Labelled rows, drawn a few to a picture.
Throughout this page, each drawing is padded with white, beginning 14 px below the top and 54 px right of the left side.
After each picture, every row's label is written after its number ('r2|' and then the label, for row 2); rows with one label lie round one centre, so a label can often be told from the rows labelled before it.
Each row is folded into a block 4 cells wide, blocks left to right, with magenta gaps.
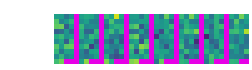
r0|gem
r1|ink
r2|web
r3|gem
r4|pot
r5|web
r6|pot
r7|web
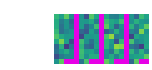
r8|ink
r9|pot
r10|gem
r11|pot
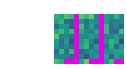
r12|web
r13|ink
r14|ink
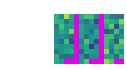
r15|web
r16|ink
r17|gem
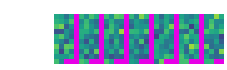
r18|gem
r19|web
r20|web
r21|web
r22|pot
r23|gem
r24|web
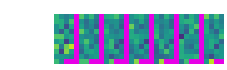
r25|gem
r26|ink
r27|ink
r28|ink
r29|ink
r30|pot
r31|ink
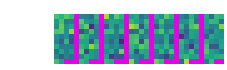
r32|web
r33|gem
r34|web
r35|gem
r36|web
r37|pot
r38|pot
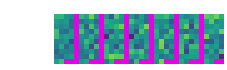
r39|ink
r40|ink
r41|pot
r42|pot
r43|ink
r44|gem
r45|web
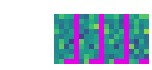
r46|ink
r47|pot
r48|ink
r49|web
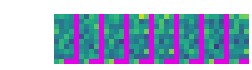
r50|ink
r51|pot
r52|ink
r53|web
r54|web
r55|ink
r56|ink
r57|web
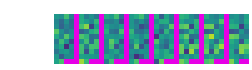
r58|ink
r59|gem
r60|ink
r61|ink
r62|pot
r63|gem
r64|gem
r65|gem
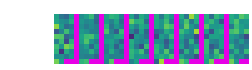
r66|gem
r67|ink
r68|ink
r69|pot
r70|pot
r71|web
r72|pot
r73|web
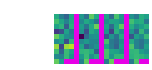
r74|gem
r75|pot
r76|pot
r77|pot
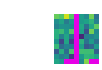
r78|web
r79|pot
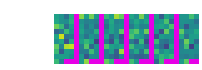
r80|gem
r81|ink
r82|web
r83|web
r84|pot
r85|ink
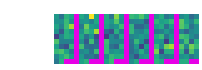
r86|pot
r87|web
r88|pot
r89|ink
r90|gem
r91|gem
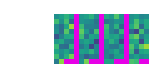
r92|pot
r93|ink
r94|ink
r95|gem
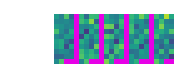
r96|ink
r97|pot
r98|gem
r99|ink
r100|web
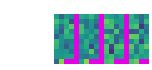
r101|pot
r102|ink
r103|gem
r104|gem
